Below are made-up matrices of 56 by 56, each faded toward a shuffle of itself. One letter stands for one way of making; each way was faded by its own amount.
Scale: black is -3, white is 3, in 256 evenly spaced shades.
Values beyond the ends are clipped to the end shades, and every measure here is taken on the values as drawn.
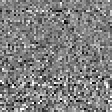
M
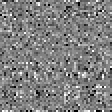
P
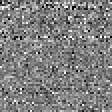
M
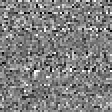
M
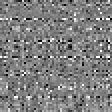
P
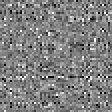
P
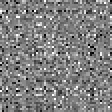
P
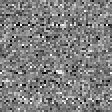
M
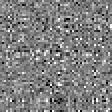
P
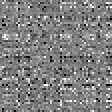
P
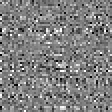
P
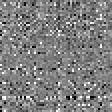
P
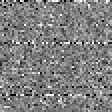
M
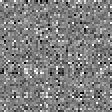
P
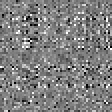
P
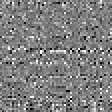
P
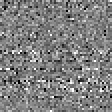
M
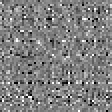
P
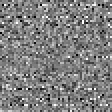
M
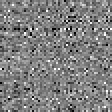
P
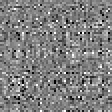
P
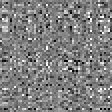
P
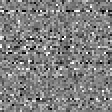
M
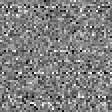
M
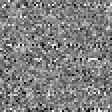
M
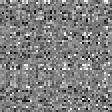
P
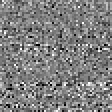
M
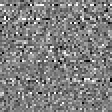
M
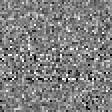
M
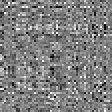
P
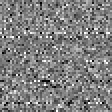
M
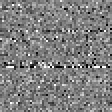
M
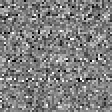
M
